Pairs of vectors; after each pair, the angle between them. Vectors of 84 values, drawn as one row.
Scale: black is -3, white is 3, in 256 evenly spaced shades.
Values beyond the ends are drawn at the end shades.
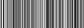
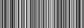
partly opposed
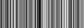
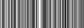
nearly opposite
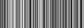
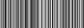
orthogonal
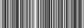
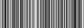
nearly parallel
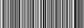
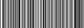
nearly parallel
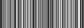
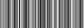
orthogonal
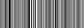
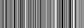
orthogonal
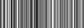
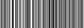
partly opposed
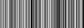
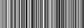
partly aligned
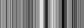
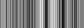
nearly parallel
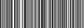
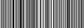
nearly opposite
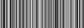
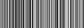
partly aligned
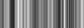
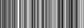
partly aligned
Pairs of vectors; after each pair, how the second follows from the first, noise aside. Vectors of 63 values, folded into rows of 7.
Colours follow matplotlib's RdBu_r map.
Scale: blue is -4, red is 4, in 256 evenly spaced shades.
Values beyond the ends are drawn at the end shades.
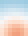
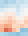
wrapped around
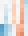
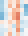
wrapped around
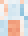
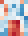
scaled up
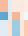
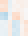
shrunk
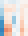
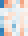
wrapped around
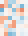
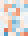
wrapped around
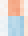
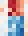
scaled up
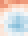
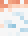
partly zeroed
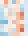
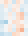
shrunk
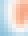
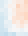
shrunk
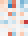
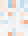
shrunk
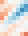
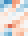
wrapped around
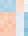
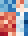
scaled up
